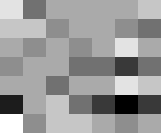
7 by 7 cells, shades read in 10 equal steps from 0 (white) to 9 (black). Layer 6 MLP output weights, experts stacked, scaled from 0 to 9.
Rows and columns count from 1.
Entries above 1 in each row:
6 7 6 7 6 7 6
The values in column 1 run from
0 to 8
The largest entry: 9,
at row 6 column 6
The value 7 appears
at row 4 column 6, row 6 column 5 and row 6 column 7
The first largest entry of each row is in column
2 7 2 6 3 6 2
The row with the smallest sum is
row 7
